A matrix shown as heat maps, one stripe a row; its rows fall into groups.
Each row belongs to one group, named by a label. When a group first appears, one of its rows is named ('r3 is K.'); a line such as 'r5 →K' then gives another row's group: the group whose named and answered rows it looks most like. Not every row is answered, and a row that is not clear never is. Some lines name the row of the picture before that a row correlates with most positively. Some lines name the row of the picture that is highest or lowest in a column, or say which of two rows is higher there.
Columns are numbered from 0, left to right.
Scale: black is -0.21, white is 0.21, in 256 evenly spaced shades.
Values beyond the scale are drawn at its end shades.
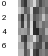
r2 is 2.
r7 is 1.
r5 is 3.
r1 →1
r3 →2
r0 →3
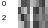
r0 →3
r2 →2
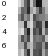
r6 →1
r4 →1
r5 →2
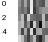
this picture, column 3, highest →2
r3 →3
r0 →2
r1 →2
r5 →3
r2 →1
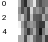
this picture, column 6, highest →1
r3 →3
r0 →3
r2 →1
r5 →1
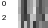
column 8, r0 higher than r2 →Yes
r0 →3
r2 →3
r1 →3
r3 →2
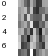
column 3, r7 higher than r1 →No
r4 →3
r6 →3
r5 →3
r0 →1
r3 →2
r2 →1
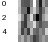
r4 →2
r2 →1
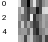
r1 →1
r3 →1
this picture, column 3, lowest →0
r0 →3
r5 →1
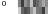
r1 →3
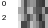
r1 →1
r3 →3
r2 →3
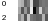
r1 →2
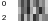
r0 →2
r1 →3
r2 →2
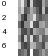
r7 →2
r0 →1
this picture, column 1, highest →0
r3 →2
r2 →3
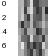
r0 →1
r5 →2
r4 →1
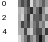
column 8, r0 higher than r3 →No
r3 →2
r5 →3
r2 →1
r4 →1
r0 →2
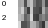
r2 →1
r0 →1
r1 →1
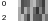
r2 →1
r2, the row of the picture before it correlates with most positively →1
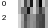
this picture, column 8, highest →0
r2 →3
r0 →3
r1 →3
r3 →3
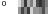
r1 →2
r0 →3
